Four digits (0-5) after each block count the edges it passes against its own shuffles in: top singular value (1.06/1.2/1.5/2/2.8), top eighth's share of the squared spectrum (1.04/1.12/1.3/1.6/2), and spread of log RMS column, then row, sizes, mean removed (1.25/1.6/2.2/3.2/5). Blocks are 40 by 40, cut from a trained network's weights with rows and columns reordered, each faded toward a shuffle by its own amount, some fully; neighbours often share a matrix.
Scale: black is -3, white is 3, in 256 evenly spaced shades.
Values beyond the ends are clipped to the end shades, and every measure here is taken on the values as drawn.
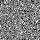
0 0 0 0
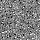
0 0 0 0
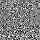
2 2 0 2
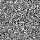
1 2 0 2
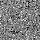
0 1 1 0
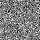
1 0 0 0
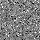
0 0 0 0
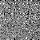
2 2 0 2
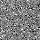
0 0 0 1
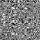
3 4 2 2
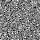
0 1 0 0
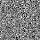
2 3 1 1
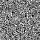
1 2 0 0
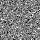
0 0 0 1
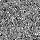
0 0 0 0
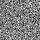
0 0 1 0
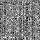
3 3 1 2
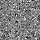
0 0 0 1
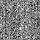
2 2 0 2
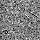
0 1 0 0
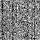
3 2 1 0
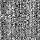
3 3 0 1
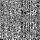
3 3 1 2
